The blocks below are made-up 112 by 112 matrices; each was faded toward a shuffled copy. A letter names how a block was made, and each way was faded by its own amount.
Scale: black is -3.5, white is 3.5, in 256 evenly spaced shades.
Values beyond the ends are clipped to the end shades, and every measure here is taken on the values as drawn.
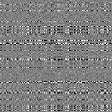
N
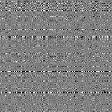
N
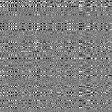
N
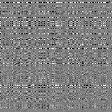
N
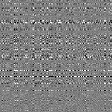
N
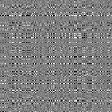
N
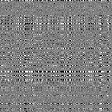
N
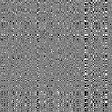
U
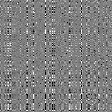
U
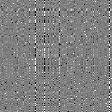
U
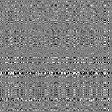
N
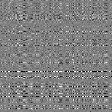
N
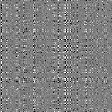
U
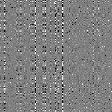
U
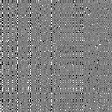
U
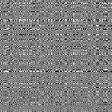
N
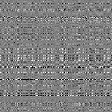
N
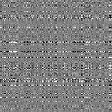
N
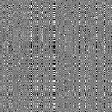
U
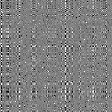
U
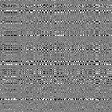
N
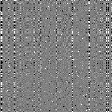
U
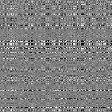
N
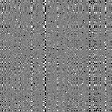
U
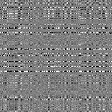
N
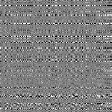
N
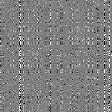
U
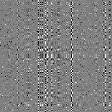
U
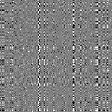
U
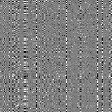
U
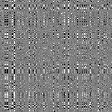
U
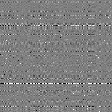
N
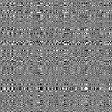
N
